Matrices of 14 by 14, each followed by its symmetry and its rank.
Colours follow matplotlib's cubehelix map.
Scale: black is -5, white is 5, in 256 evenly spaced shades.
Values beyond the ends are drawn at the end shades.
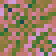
symmetric, full rank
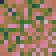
symmetric, full rank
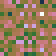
neither, rank three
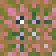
symmetric, rank three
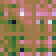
antisymmetric, rank two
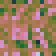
neither, rank three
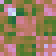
symmetric, rank three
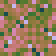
antisymmetric, full rank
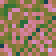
symmetric, full rank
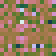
neither, rank three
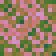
symmetric, full rank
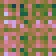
antisymmetric, rank two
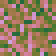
antisymmetric, full rank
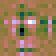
antisymmetric, rank two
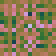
neither, rank three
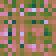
antisymmetric, rank two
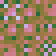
symmetric, rank three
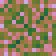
symmetric, full rank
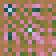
symmetric, rank three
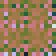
antisymmetric, rank two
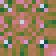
symmetric, rank three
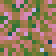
antisymmetric, full rank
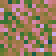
antisymmetric, full rank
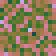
symmetric, full rank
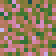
antisymmetric, full rank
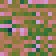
neither, rank three
